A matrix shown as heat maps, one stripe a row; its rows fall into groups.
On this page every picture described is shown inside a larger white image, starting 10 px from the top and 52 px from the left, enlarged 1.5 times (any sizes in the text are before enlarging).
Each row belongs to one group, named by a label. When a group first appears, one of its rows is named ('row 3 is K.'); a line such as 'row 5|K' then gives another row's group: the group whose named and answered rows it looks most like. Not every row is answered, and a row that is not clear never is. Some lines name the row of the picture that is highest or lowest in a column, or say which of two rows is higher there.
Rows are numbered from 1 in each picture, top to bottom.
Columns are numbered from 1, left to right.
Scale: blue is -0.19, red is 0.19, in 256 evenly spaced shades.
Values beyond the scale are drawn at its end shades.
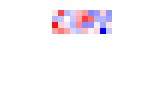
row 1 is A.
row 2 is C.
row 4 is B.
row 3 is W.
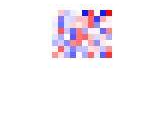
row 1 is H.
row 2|C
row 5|C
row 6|C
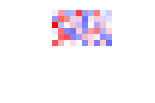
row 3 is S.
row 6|S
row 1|W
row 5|B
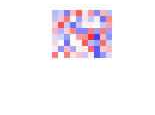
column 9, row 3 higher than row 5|No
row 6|A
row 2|B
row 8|S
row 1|C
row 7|C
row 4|S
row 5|C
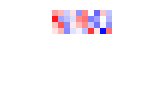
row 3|A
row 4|H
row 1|A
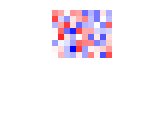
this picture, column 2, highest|5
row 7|W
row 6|C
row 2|A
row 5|B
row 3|B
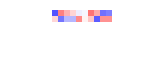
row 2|C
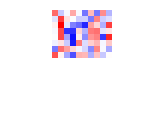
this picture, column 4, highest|1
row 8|W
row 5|H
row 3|H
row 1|S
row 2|B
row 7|B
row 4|H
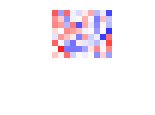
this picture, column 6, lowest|7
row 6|W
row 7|H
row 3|A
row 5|B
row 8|S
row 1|S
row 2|A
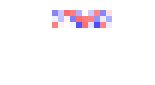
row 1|B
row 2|C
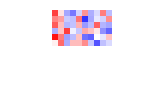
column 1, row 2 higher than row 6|Yes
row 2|W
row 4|B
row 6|A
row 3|W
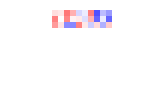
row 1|S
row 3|W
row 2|S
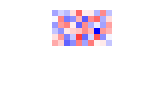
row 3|B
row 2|H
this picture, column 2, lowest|4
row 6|W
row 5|W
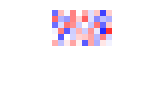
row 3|B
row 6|S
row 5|C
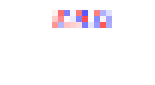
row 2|A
